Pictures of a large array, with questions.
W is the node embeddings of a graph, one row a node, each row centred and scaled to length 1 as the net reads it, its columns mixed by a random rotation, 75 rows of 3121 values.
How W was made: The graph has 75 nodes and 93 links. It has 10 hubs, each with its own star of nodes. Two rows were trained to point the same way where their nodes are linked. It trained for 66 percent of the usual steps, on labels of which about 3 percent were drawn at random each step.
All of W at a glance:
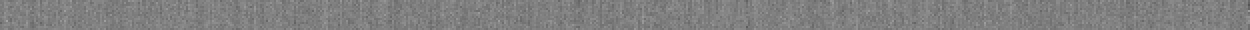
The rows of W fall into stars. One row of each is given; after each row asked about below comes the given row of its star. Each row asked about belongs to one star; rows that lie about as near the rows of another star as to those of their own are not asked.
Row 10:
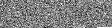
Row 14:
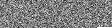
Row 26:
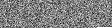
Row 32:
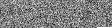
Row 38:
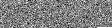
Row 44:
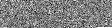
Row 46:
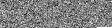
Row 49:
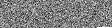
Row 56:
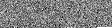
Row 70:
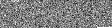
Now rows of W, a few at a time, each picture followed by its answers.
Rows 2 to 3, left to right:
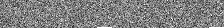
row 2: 10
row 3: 14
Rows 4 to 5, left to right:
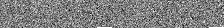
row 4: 32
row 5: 32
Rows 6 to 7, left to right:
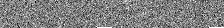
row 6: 14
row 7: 70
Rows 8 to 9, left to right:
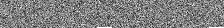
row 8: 56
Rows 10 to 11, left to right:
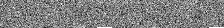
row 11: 38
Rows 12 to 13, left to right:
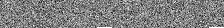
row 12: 49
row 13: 70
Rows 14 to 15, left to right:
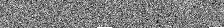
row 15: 38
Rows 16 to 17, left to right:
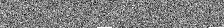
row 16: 14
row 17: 56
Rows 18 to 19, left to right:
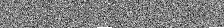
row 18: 14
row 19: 10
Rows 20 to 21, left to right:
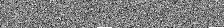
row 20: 14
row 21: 26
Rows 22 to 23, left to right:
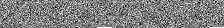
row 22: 38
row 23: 38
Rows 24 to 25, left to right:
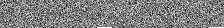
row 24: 10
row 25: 56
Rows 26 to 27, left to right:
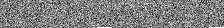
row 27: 32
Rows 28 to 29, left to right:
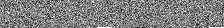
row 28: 49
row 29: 26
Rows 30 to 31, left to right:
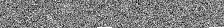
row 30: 14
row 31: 10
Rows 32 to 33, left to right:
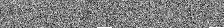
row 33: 10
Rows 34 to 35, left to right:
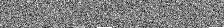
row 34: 26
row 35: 46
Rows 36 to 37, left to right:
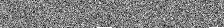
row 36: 26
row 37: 70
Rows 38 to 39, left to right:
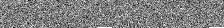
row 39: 14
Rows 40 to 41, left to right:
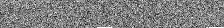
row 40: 32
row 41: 44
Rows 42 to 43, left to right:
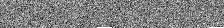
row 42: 38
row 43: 46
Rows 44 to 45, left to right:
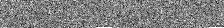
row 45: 44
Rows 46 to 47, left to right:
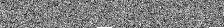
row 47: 44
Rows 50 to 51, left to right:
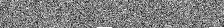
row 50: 46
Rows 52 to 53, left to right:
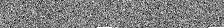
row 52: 49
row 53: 56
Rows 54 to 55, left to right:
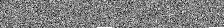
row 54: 56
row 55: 26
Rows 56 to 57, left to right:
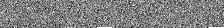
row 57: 26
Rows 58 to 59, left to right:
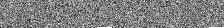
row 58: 56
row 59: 46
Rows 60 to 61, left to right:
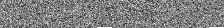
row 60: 26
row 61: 44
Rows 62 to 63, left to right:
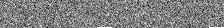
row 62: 14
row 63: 70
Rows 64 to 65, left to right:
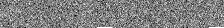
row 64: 56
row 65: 49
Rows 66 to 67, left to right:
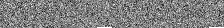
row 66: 10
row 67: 10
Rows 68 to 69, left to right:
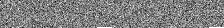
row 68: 46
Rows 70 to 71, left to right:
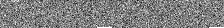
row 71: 49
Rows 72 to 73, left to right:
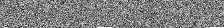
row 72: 26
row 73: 44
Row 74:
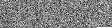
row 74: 10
